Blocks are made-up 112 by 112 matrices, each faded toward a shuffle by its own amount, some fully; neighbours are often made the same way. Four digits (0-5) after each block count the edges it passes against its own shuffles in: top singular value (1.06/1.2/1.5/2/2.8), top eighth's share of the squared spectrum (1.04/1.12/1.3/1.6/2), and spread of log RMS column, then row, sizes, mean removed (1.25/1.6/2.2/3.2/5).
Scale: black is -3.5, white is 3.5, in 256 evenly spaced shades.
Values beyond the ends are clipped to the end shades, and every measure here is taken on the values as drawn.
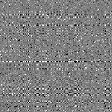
5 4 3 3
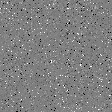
2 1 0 0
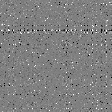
4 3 2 2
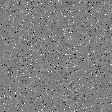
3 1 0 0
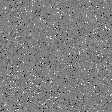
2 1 0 0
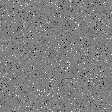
1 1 0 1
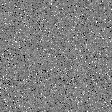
0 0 0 0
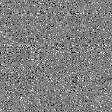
4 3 1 2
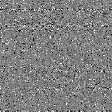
3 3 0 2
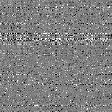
4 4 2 3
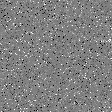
0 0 0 0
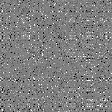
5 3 2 2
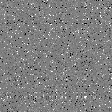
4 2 1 1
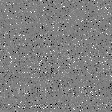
3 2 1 1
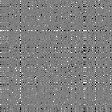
5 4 3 3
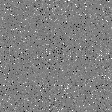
3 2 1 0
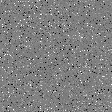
2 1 0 0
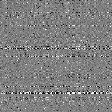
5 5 2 4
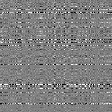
5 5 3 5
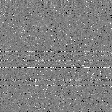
4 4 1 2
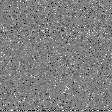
3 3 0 2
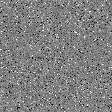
2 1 0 0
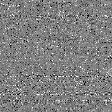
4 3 1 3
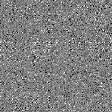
4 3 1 2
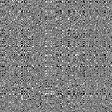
5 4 3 3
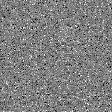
3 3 1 1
